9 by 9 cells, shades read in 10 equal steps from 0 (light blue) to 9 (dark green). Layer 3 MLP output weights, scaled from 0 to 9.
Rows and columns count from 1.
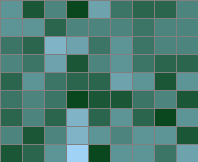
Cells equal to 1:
0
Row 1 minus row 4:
-1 2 2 1 -2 2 1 0 -2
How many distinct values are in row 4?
6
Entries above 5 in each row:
5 2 4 5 5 7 5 2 4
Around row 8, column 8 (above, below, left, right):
9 6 4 8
